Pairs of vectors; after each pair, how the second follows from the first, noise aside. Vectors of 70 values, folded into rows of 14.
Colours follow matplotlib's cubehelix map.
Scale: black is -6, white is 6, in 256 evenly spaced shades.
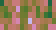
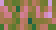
negated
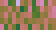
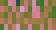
negated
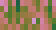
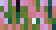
scaled up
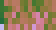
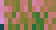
negated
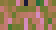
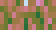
negated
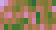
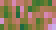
reversed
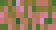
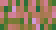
reversed
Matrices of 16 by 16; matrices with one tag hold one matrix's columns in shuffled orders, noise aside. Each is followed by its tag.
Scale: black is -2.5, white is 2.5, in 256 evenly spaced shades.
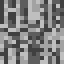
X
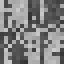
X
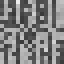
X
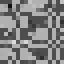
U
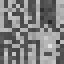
X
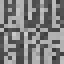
X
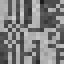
X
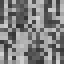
X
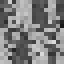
X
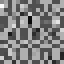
U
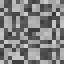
U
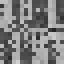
X
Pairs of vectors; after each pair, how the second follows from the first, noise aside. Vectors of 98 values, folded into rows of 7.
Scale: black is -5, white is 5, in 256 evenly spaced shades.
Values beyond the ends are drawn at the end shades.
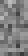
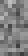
copied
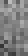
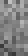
copied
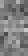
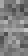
copied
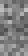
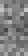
copied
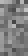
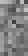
copied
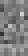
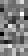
scaled up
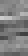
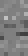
partly zeroed
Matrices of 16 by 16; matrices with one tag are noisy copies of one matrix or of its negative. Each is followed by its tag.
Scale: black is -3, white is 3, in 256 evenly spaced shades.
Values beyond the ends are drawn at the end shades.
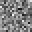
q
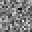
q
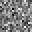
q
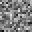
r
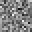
q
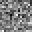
r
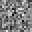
q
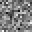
r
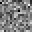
r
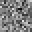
q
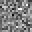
q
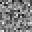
r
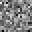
r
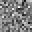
q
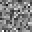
r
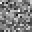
r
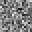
q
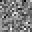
q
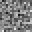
r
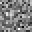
r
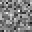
r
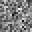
q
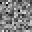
r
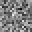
q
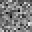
r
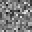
r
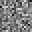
q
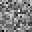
r
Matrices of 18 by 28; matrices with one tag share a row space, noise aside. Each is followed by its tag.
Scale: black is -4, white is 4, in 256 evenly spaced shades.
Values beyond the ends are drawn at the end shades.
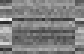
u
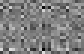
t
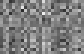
t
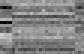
u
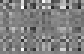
t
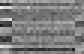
u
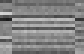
u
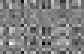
t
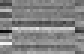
u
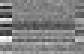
u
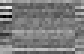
u
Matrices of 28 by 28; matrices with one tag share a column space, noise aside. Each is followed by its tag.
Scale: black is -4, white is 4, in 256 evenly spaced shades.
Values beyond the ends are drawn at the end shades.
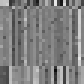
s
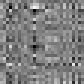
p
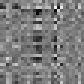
p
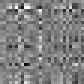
p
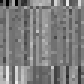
s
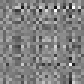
p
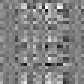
p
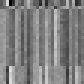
s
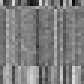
s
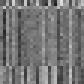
s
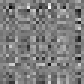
p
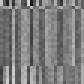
s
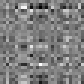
p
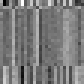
s
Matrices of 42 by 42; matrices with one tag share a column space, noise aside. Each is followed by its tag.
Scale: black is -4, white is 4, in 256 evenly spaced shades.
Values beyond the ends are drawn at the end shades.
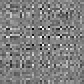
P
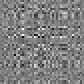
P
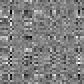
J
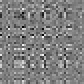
P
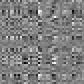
J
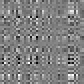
J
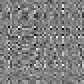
P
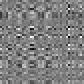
P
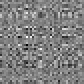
P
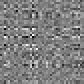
P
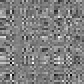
J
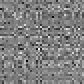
P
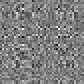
P
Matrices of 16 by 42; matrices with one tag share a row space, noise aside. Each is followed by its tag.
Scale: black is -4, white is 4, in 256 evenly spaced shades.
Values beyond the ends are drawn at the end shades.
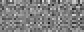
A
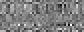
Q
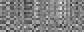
Q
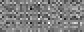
A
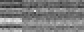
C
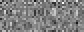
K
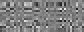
Q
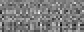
A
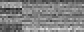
C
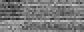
C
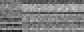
C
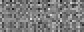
A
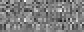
Q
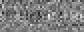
A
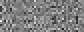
K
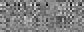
Q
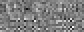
Q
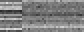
C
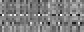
A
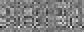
Q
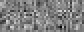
Q
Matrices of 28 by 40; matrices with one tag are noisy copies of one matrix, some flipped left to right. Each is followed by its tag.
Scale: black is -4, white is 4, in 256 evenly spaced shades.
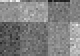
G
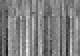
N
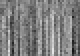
N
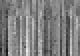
N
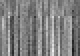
N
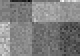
G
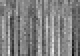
N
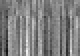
N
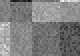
G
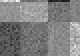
G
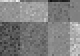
G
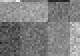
G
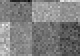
G
